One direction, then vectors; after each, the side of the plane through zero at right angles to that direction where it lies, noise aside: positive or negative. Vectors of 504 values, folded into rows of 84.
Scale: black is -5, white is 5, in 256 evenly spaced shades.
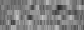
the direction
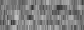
positive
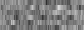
negative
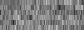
positive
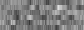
negative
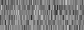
positive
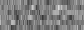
negative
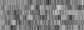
negative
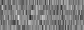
positive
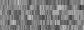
negative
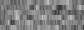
positive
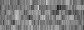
positive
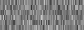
positive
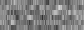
negative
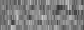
positive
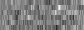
negative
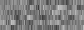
negative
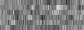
negative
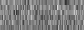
negative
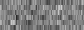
negative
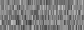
negative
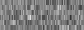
negative
